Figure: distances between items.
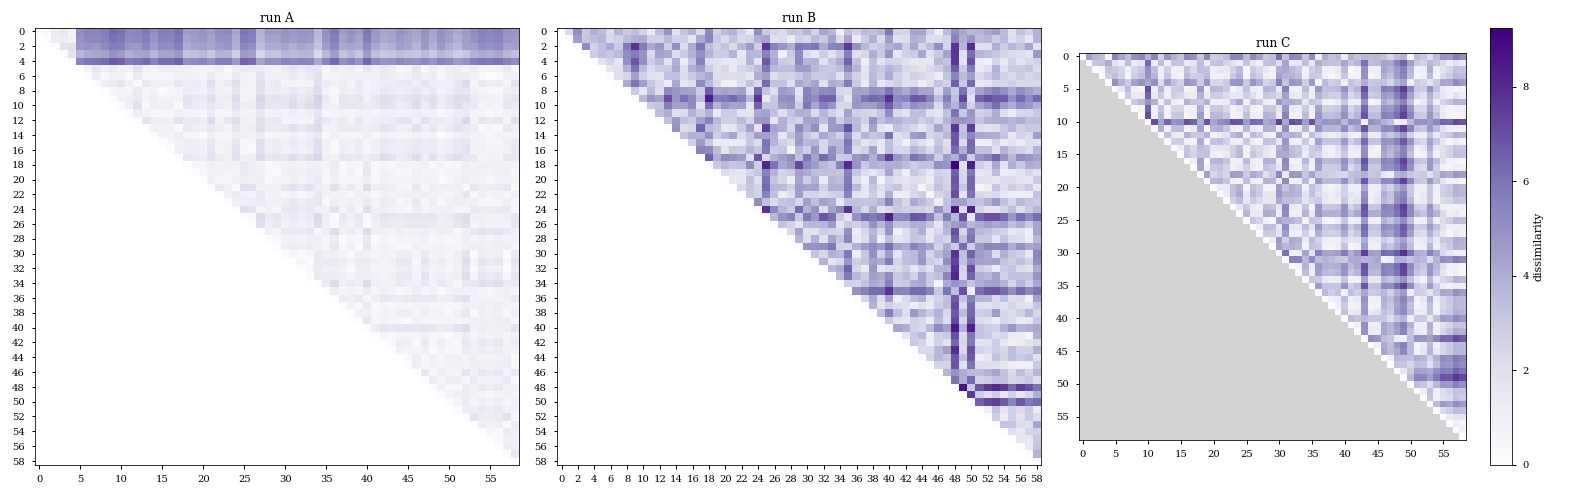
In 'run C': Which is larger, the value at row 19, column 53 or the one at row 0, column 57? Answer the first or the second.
the second
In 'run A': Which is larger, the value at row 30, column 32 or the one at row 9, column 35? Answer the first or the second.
the second
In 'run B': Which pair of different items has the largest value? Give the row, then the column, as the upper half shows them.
18, 48
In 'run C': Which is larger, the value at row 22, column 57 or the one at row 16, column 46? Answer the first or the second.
the second
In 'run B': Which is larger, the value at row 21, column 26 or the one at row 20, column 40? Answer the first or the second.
the first
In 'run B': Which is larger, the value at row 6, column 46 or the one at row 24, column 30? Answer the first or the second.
the second
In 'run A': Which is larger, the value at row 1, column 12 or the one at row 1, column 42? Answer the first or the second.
the first
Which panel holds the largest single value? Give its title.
run B
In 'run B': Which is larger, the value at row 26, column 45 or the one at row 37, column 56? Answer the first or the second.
the first
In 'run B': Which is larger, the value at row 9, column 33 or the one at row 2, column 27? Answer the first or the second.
the first
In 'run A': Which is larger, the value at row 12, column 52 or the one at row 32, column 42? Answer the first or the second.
the first
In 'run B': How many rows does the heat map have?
59
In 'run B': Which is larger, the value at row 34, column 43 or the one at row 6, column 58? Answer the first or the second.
the first
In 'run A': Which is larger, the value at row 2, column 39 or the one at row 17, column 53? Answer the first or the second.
the first
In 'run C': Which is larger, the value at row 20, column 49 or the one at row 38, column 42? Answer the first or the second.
the first
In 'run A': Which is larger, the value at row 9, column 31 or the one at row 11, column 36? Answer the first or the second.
the first
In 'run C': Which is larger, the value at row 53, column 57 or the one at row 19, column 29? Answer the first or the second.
the first
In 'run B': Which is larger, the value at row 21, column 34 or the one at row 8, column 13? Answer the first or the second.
the second
